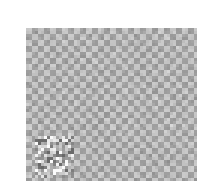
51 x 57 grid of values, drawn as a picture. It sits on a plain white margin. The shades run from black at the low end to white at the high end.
Overall the values sit about 70% of the way up the scale. An odd patch, rougher than its surroundings, sits in the bottom left. The bottom left is the roughest part. The halves do not mirror each other. The field is checkered.
